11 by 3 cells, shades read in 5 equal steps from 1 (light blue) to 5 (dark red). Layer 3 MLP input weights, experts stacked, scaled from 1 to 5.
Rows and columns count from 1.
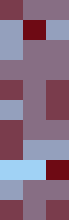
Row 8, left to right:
4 2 2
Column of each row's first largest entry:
1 2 2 1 1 3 1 1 3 2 1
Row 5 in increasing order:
3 4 4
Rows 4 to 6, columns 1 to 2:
3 3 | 4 3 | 2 3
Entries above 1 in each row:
3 3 3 3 3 3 3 3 1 3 3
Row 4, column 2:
3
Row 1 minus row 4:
1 0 0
